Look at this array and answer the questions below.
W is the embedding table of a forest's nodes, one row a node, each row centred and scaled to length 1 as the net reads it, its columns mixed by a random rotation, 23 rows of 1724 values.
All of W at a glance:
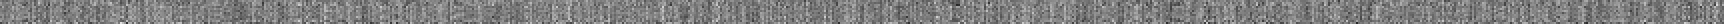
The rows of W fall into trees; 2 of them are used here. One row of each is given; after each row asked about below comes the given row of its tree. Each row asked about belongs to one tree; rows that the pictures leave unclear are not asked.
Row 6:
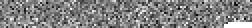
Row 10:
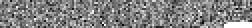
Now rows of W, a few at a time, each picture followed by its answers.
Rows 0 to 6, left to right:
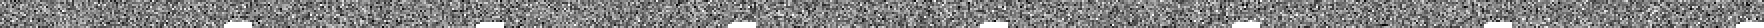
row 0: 10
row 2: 10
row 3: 10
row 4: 10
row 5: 10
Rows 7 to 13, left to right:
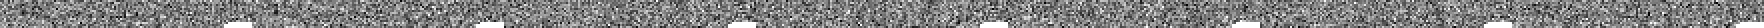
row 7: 6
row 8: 6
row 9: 10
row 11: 6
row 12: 10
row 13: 6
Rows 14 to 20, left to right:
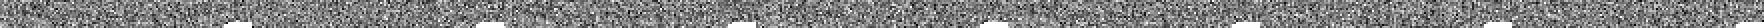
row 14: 6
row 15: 10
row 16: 6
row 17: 6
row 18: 6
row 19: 10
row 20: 10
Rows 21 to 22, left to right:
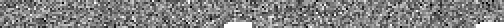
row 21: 10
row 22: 6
